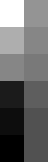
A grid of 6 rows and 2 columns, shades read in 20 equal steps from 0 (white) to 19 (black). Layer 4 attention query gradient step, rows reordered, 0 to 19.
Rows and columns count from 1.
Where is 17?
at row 4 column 1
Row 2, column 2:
9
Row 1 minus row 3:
-9 -2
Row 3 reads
9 10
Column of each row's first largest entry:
2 2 2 1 1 1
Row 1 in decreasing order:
8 0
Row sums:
8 15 19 29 31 32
